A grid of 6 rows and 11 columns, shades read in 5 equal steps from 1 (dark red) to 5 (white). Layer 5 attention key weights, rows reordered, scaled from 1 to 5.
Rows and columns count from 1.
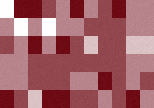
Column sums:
17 17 13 15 12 13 16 12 11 17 18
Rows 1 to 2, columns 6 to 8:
1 3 2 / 3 2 2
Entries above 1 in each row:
7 11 9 11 10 7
